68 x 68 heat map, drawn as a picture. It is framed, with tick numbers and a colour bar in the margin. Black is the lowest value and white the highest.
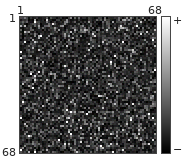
Most values sit low, with a long tail of high ones. Fine speckle covers the field. No regular stripes run through it. There is no overall slope. No single row or column stands out from its neighbours. On average the colour sits 20% of the way up the scale. No seam splits the table.
